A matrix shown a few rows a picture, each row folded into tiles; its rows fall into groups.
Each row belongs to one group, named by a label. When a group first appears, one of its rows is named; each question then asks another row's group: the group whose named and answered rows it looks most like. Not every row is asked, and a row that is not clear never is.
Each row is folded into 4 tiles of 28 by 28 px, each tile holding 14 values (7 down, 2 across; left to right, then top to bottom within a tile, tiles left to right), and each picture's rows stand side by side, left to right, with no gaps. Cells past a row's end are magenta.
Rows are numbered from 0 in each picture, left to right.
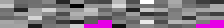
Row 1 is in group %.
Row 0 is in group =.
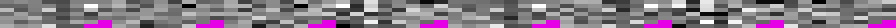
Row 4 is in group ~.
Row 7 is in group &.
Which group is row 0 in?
~
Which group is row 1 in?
=
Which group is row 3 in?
%
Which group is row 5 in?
~
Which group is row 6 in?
%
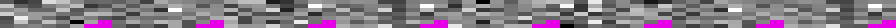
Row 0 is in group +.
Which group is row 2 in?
~
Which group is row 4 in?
&
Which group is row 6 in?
+
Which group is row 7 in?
~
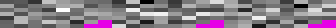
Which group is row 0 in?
+
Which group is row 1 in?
&
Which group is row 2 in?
=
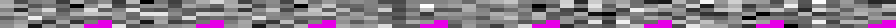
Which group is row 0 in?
=
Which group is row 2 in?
=
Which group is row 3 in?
~
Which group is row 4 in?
+
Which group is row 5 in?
%
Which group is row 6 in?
%
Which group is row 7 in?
%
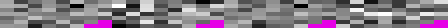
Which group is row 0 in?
=
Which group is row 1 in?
%
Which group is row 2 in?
=
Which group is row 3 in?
&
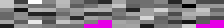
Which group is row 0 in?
%
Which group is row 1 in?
=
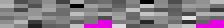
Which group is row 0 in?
=
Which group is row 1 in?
&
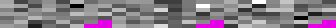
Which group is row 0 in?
=
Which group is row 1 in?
~
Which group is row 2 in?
%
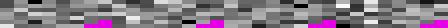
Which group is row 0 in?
&
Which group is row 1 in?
+
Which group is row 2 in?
=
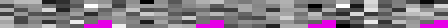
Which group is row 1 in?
&
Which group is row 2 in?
+
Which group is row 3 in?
%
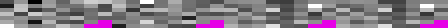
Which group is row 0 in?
&
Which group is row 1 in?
%
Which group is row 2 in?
~
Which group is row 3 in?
~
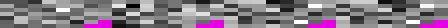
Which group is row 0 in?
+
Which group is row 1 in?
%
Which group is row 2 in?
~
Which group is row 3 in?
~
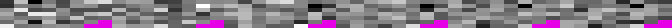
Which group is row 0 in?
&
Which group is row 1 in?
~
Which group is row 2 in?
+
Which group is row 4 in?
=
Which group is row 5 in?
=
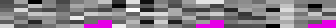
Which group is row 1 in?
&
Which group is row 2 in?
+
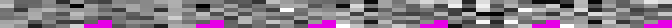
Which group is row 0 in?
=
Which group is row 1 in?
+
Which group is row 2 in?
+
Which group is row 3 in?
&
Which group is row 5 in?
&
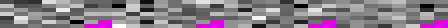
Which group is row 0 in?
+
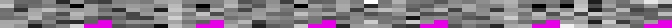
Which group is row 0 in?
=
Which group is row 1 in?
+
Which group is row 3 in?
%
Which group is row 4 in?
+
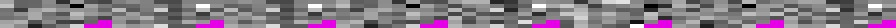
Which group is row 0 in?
=
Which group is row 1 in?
~
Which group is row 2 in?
~
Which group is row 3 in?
=
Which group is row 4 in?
~
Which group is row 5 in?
+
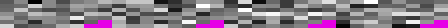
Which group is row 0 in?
&
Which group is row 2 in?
&
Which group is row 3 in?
%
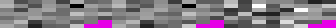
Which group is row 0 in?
=
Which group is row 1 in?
=
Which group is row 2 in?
%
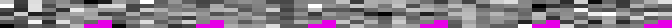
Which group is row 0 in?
%
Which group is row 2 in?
~
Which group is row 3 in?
%
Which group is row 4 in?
+
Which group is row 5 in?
&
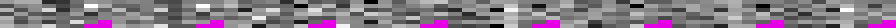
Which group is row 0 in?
~
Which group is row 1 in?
~
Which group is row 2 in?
=
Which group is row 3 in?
&
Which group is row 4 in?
+
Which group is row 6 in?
+
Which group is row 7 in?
+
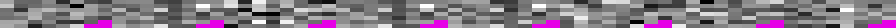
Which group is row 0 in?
=
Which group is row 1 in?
~
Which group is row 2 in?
%
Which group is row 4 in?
~
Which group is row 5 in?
+
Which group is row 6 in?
&
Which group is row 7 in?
+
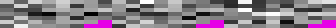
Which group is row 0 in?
%
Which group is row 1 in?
%
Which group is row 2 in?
&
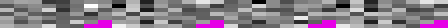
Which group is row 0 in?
~
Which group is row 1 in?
&
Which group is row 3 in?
&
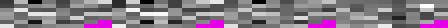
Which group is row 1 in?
&
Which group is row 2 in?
&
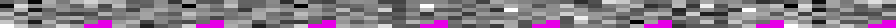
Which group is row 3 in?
~
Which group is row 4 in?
+
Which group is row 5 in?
+
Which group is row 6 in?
%
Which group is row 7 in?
&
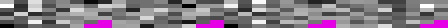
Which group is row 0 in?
%
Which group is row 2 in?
%
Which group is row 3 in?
~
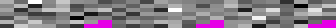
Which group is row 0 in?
%
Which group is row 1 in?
+
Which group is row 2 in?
=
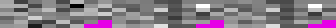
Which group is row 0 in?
=
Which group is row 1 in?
~
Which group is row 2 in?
~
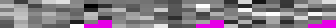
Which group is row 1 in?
~
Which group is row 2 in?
&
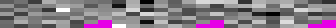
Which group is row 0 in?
+
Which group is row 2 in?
%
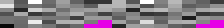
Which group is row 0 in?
%
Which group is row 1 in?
%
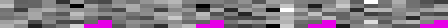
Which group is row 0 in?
=
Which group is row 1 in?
+
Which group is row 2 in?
+
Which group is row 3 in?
%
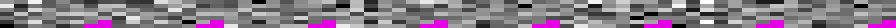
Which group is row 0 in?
%
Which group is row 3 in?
&
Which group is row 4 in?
=
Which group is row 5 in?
%
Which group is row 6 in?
%
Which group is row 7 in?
=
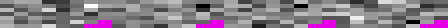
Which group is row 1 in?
+
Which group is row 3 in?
+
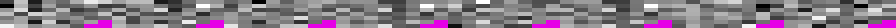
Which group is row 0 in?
&
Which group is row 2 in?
&
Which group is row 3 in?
~
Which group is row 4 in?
%
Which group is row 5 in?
~
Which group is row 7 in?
=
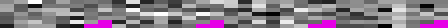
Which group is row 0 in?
%
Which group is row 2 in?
%
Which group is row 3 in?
+
